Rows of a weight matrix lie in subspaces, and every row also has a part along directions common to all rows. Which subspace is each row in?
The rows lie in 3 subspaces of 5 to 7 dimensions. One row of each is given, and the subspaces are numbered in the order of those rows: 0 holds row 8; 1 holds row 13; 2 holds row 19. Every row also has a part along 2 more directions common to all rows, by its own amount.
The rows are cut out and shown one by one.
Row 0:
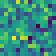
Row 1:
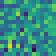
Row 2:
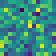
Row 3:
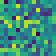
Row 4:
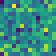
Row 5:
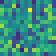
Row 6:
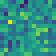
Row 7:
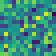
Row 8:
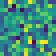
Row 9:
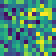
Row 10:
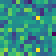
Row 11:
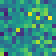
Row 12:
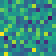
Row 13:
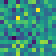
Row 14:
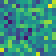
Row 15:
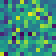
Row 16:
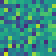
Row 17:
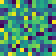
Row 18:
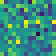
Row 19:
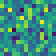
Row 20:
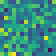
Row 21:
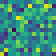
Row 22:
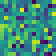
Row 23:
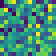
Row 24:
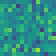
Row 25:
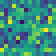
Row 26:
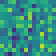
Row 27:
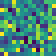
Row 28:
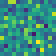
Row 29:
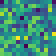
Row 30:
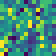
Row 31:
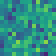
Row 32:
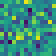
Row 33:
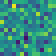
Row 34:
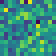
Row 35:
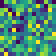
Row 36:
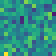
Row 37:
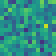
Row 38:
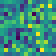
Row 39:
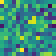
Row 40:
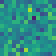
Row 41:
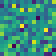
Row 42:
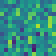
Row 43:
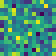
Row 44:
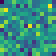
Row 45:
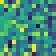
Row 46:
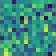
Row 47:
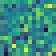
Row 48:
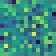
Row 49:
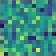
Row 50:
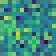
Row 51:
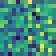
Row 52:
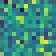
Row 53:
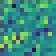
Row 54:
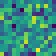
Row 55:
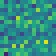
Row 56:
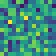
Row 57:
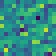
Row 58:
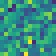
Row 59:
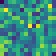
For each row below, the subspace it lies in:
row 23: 2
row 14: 0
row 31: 2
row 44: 2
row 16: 1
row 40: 2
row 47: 0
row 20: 0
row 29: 2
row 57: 0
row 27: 1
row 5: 2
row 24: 2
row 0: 1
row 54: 2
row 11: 1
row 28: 0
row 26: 2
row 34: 1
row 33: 0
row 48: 0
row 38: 1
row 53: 1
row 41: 0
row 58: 0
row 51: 2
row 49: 2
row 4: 0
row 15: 1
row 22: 0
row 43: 1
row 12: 1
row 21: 2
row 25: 1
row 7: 0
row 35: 2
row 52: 0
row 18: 1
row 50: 0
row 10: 2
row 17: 2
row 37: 0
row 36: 0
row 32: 2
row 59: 2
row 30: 2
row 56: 1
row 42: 1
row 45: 1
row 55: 1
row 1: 1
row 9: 1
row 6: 1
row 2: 2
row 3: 1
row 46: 0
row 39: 2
